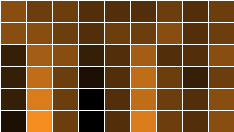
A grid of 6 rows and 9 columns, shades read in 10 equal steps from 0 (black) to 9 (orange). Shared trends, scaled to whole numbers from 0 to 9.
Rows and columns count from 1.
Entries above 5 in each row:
0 0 2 2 2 2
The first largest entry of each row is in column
1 1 2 2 2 2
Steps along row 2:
same down down up same up down up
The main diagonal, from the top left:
5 5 5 1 3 8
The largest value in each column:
5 9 5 3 4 8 5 3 5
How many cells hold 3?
14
